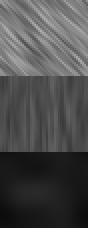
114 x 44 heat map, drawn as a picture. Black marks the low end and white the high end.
It is made of 3 by 1 panels. Panel 1,1: middling, slanting down to the right. Panel 2,1: low, streaked downward, faint in contrast. Panel 3,1: very low, smooth, faint in contrast.
